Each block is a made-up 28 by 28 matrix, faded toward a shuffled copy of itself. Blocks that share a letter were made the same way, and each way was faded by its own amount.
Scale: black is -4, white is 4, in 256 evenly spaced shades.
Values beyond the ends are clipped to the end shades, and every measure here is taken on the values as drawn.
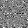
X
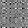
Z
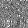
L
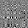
Z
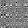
Z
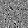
L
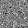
X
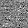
L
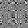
Z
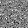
X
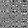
Z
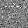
X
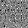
L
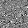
X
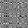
Z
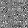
L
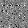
X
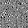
L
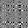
Z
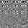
Z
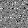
X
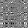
Z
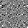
L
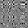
Z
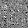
L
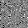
L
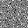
L
